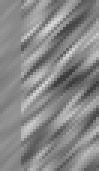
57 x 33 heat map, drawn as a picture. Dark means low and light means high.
Odd rows or columns: none. Seam: vertical, 20% of the way across, the left part calmer. Mirror symmetry: none. Ninth with the lowest average: middle right. Grain: diagonal, up to the right. Histogram: bell-shaped.
